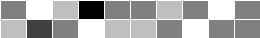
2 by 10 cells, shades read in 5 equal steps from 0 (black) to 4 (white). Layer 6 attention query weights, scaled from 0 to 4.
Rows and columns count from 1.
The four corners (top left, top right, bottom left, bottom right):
2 2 3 2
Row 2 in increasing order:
1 2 2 2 2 3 3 3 4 4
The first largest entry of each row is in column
2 4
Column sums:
5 5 5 4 5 5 5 6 6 4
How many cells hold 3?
5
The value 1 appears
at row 2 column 2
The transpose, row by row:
2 3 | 4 1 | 3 2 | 0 4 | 2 3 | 2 3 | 3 2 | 2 4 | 4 2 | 2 2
